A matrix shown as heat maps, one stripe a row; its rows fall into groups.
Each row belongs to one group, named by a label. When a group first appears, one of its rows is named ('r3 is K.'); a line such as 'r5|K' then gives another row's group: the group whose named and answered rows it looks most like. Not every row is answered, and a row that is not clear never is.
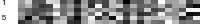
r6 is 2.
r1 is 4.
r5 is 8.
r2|4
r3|2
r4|4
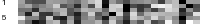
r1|2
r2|4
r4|8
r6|2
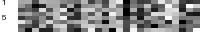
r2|2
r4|4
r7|2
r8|8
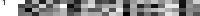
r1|8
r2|2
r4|2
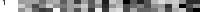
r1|4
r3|4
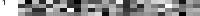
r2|2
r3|4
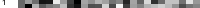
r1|2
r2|8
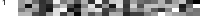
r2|8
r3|2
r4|4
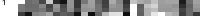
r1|8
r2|8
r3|8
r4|8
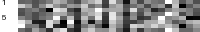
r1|2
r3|2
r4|2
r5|4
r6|4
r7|8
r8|2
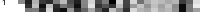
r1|8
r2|8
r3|8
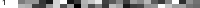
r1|2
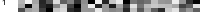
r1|4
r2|8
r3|2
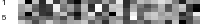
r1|8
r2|4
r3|4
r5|8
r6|4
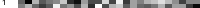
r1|8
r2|4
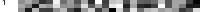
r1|4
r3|8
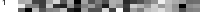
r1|4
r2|8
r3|8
